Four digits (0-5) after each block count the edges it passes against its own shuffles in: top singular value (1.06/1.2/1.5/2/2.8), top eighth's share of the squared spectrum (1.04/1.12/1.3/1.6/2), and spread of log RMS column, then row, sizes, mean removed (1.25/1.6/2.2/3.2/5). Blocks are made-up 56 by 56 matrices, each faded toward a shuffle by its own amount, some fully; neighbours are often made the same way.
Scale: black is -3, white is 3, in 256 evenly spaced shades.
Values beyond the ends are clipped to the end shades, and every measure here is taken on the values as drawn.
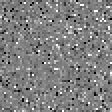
1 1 0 0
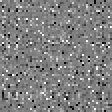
3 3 1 1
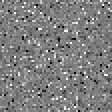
0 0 0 0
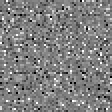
3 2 0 0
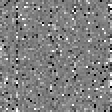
2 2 2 0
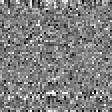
4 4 2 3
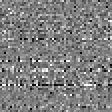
4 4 1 3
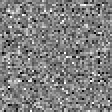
3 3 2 2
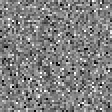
0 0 0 0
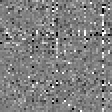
2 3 2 2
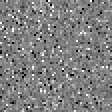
0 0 0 0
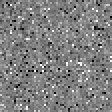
1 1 0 0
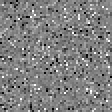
0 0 0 0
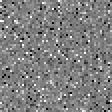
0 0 0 0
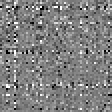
2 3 3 3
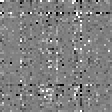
3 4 3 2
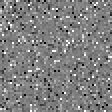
1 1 0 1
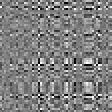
5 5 4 4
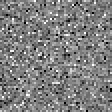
1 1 0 0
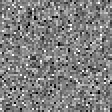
2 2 0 0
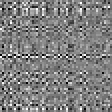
5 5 3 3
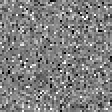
3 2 0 1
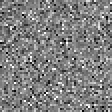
2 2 0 0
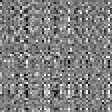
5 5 3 3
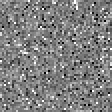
1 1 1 0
